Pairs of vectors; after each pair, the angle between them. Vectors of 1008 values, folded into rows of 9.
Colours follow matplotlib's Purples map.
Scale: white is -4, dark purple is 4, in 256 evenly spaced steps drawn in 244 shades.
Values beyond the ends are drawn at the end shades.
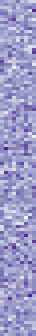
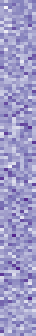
orthogonal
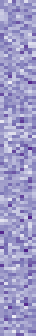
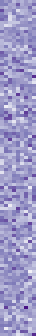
partly opposed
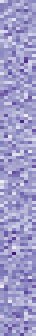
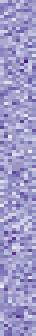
nearly parallel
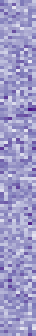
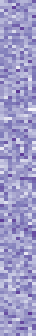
nearly opposite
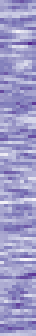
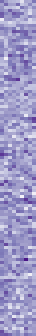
partly opposed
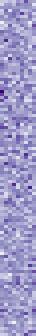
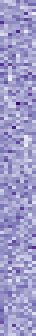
orthogonal
